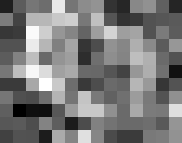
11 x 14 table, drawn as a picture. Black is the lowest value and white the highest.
Mirror symmetry: none. Ninth with the lowest average: bottom left. Slope: none. Average level on the scale: 50%. Ninth with the highest average: middle left.
